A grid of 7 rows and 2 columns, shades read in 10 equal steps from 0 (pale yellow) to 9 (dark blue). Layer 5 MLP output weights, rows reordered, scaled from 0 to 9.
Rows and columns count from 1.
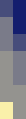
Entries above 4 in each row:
2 2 2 1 1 0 0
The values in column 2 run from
4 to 9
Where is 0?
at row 7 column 1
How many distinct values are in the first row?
2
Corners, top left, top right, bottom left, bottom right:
7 9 0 4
